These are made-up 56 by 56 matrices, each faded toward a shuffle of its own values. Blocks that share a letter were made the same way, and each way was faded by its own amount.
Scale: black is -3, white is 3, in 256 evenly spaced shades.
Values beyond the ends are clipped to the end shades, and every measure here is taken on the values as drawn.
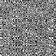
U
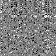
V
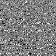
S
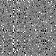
V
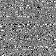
S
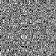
U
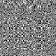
U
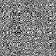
U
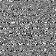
S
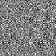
U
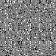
V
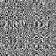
U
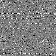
S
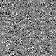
V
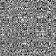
U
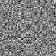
U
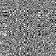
U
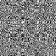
U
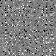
V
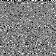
S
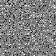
V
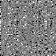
V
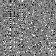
V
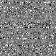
S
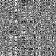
U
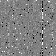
V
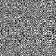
U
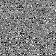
S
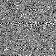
S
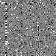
V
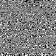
S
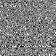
S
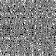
V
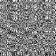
U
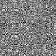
U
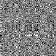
U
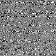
S
